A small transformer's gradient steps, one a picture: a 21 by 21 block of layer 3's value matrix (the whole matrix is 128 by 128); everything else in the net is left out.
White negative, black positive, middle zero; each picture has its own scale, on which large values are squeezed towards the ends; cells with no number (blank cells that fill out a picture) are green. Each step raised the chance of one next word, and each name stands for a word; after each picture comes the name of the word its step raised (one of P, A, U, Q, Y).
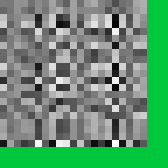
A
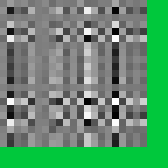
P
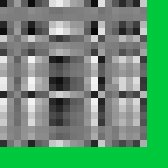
A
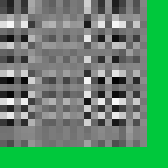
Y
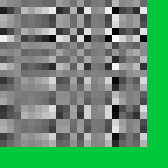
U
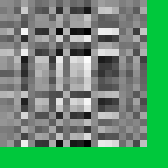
A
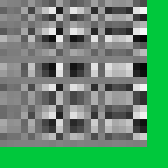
U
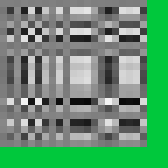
P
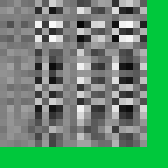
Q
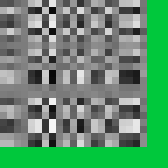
P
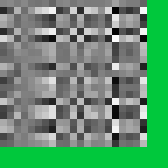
U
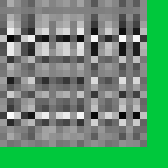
Y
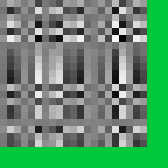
Q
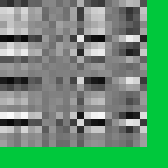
Y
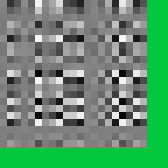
Y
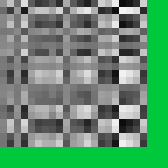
P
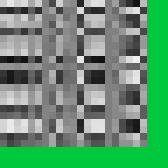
P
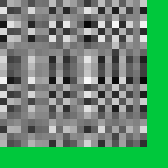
Q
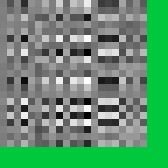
Y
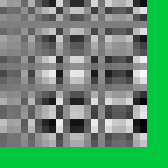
P
